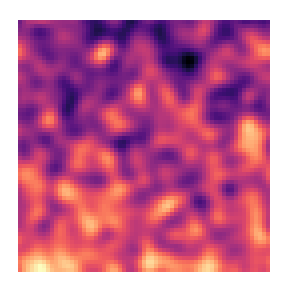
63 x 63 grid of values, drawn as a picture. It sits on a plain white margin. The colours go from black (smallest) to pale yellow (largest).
Ninth with the highest average: bottom left. Slope: up to the bottom. Lone odd cells: none. Stripes: none. Grain: blotchy.
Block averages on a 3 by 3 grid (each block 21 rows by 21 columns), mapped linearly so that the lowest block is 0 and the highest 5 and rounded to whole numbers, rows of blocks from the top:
001 | 223 | 544
